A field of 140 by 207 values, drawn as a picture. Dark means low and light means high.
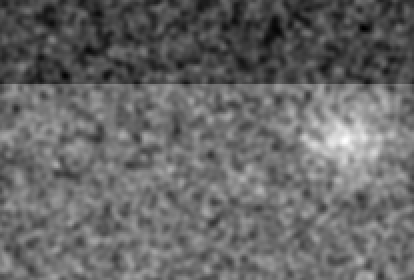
The middle right is the ninth with the highest average. The bottom part is higher, past a seam about 30% of the way down. A single bump stands in the middle right. On average the colour sits 40% of the way up the scale.
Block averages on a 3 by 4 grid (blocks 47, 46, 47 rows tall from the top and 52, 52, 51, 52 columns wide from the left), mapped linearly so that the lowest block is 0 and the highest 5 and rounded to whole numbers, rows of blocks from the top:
0000 / 3335 / 3333
